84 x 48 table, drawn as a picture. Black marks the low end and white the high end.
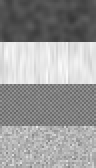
It is made of 4 by 1 panels. Panel 1,1: low, blotchy, faint in contrast. Panel 2,1: very high, streaked downward, faint in contrast. Panel 3,1: middling, checkered. Panel 4,1: high, fine-grained.
